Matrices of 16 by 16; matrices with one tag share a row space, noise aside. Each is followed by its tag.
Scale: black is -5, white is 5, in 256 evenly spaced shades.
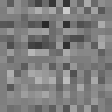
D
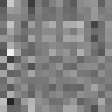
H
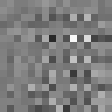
D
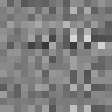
D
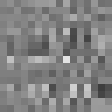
D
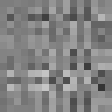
D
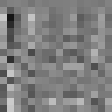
H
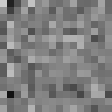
H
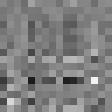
H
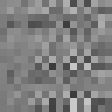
D
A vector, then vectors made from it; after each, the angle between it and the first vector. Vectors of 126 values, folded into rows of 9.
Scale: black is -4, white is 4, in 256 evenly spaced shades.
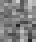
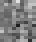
nearly parallel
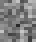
nearly parallel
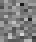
orthogonal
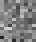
orthogonal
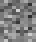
partly opposed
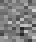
orthogonal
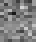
partly opposed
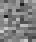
partly aligned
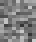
partly aligned
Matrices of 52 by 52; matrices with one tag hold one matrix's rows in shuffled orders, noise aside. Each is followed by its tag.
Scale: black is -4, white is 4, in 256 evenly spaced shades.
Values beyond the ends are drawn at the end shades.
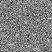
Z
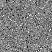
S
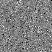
S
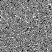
Z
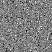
S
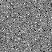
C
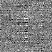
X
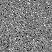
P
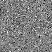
C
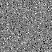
C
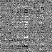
X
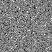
P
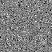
C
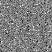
Z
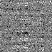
X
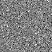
C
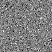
S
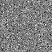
C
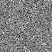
P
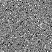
S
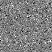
Z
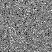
P
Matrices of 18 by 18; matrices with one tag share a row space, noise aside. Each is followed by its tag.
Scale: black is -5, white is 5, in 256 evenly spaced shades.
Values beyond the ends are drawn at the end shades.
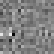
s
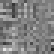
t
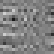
t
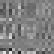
s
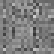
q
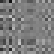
s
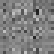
q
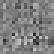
q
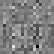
q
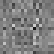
q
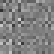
s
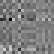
s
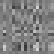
q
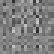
q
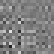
s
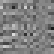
t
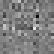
q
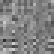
t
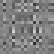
q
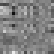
t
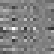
t
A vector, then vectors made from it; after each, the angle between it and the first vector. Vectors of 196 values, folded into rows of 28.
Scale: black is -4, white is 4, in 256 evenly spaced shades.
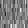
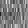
partly aligned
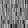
nearly opposite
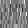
orthogonal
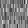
partly aligned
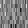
nearly opposite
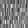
partly aligned
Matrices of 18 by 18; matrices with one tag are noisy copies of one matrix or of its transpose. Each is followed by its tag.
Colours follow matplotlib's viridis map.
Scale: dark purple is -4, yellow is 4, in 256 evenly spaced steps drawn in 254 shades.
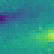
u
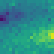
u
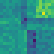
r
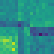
r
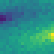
u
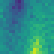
u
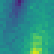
u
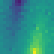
u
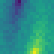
u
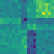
r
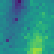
u
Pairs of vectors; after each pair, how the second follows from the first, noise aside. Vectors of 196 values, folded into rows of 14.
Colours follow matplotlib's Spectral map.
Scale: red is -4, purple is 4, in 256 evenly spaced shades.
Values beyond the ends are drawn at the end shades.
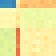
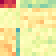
negated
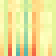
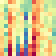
scaled up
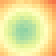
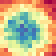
scaled up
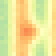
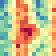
scaled up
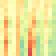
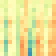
negated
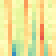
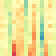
negated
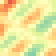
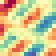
scaled up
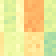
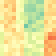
negated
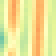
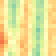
negated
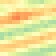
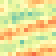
negated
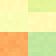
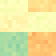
negated
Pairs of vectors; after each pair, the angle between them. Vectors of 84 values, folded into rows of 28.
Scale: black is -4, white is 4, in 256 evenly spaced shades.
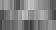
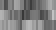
nearly opposite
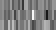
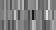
nearly opposite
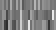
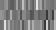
orthogonal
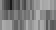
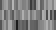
orthogonal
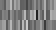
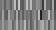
orthogonal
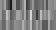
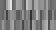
nearly opposite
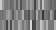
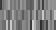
nearly opposite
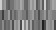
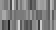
orthogonal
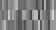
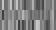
partly aligned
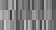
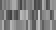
orthogonal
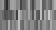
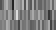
partly opposed
